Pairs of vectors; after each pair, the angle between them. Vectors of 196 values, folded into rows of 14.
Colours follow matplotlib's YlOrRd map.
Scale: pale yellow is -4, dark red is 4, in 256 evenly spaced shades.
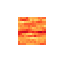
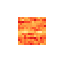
nearly opposite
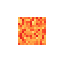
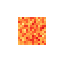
partly opposed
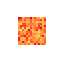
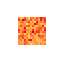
orthogonal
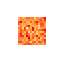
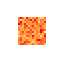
orthogonal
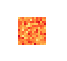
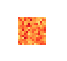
nearly opposite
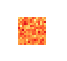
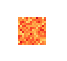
orthogonal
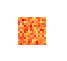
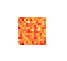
orthogonal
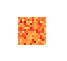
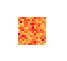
partly aligned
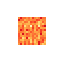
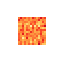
nearly parallel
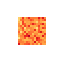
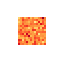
partly aligned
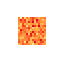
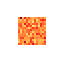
nearly opposite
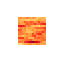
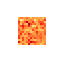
partly aligned
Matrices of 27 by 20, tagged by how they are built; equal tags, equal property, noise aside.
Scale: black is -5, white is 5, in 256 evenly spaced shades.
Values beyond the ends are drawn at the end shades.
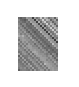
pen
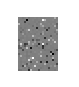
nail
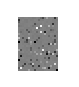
nail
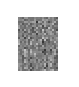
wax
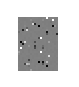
nail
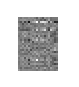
wax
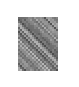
pen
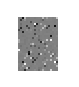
nail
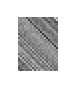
pen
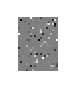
nail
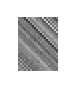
pen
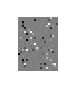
nail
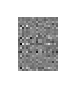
wax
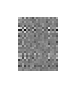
wax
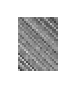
pen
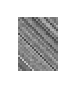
pen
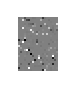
nail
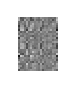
wax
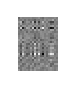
wax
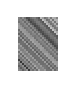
pen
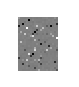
nail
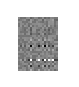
wax
